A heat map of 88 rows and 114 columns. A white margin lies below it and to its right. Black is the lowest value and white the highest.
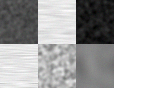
It is made of 2 by 3 panels. Panel 1,1: low, blotchy, faint in contrast. Panel 1,2: very high, streaked across, faint in contrast. Panel 1,3: very low, blotchy, faint in contrast. Panel 2,1: very high, streaked across, faint in contrast. Panel 2,2: high, blotchy. Panel 2,3: middling, smooth, faint in contrast.
